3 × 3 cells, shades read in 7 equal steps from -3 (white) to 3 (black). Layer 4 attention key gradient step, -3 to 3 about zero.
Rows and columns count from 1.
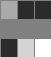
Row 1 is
-1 2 2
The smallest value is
-3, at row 3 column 3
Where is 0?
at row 2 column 1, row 2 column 2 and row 2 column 3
